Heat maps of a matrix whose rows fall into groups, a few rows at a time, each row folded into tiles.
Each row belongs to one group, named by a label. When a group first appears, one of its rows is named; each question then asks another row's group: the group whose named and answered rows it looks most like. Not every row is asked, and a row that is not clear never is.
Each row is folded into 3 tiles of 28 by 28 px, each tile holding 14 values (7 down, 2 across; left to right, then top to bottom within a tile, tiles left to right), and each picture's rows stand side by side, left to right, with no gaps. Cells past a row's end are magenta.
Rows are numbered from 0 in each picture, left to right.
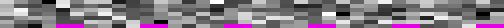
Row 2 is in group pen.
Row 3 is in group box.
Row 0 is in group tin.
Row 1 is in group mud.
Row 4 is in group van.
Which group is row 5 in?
box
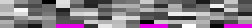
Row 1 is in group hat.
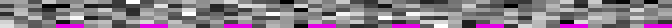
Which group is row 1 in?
mud
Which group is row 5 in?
hat
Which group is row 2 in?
mud
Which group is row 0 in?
mud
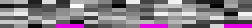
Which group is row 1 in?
box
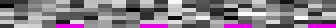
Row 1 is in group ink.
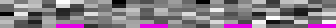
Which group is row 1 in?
box
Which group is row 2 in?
box
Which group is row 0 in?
van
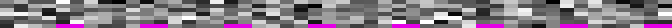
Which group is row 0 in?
hat
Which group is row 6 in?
tin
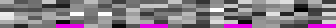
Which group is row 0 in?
pen
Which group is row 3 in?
ink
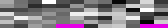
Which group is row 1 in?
hat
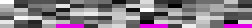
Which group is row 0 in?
tin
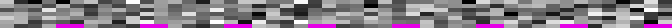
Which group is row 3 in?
mud
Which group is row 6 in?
van
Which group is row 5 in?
tin
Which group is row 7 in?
hat
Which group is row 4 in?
box
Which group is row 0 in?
pen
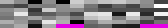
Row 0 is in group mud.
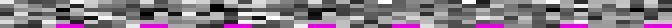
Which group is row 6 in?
ink
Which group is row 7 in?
ink
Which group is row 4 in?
van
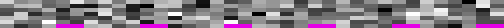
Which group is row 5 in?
tin
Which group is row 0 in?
van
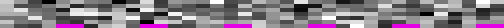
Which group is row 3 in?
mud
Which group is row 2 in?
box
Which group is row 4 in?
hat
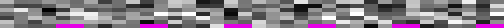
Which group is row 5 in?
box
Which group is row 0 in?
tin
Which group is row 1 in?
pen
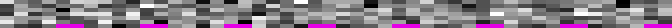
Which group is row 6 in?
tin
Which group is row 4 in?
box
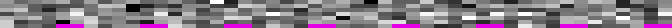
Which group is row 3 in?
hat
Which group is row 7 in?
box
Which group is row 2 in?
mud
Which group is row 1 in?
pen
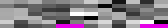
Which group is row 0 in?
tin
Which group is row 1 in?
mud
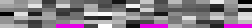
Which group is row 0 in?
ink
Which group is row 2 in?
ink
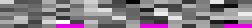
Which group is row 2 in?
pen
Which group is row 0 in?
van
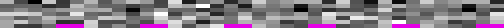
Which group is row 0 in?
pen
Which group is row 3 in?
ink
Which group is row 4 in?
box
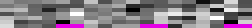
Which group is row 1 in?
pen
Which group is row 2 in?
hat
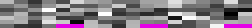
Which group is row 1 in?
mud
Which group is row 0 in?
van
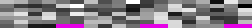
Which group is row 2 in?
tin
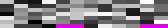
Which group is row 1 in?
hat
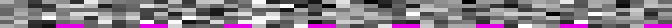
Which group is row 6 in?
hat
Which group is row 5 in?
tin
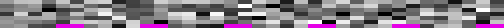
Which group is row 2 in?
ink
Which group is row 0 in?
ink
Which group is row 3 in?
mud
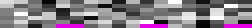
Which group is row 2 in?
ink
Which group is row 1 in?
mud
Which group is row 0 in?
ink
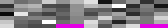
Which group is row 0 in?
van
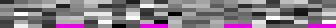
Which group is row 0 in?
hat
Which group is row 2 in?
van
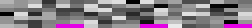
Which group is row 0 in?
ink
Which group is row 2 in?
pen
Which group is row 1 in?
tin
